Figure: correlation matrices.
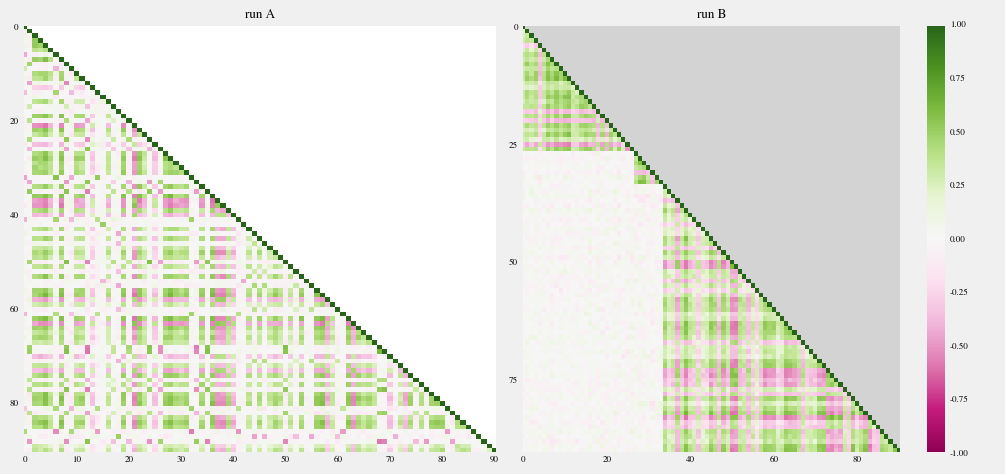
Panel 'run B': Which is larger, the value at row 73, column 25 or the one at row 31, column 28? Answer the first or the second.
the first
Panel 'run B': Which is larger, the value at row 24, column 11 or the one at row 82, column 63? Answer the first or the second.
the second
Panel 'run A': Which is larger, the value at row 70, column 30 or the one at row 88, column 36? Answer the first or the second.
the second
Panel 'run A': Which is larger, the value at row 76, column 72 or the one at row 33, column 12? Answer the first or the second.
the second
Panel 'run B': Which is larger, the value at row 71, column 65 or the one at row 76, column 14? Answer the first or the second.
the first
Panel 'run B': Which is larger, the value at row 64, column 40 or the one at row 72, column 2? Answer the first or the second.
the first
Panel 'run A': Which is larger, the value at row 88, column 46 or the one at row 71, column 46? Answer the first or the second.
the second
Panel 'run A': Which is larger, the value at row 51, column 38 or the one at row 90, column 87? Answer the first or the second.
the second
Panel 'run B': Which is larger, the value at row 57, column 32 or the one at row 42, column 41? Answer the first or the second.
the first
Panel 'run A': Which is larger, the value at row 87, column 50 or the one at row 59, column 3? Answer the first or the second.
the second
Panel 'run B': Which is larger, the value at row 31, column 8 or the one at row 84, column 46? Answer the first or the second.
the first
